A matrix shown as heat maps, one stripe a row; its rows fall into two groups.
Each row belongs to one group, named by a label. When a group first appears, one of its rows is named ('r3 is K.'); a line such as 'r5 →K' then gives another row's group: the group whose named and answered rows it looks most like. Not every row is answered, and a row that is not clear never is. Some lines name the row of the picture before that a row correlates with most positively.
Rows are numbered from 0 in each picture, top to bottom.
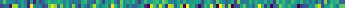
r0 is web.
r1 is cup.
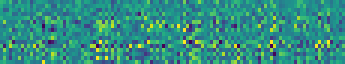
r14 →web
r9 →cup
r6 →cup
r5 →web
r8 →web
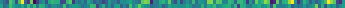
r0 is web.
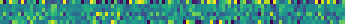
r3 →web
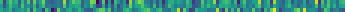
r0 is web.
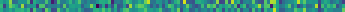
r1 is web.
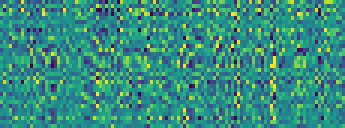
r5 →web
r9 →cup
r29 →cup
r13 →cup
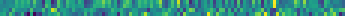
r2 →cup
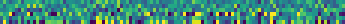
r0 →web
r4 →web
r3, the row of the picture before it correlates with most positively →0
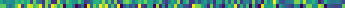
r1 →web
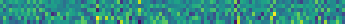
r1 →web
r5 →web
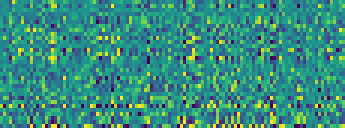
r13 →web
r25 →cup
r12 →web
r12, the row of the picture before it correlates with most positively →2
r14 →cup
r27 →web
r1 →cup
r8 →cup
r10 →cup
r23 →cup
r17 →web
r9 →web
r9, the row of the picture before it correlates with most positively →4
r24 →web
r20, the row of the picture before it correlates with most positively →2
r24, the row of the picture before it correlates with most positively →5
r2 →cup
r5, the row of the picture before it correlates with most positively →2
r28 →web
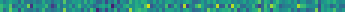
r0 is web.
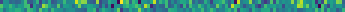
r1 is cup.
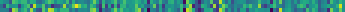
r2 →cup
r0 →cup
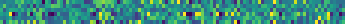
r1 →web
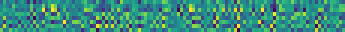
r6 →web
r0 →web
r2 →cup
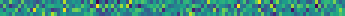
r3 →cup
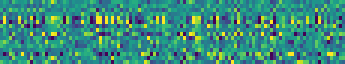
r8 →cup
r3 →web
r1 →web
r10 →web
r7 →web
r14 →cup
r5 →web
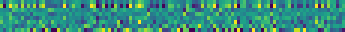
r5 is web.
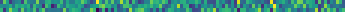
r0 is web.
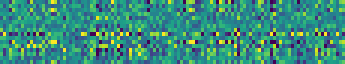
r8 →web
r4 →web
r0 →cup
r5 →cup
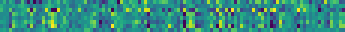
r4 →cup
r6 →cup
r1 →cup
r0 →web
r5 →cup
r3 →cup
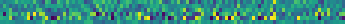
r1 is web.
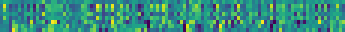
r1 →web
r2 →web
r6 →cup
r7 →cup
